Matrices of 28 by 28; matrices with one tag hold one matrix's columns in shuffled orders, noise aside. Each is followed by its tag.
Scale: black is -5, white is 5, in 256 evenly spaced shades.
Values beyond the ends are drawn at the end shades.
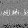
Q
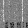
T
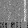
T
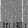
T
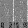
T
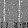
T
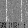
T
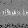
Q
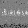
Q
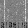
T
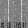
T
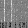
T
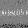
Q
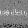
Q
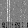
T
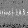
Q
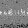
Q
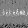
Q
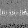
Q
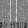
T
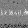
Q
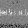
Q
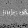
Q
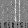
T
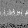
Q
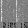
T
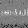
Q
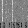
T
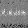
Q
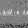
Q
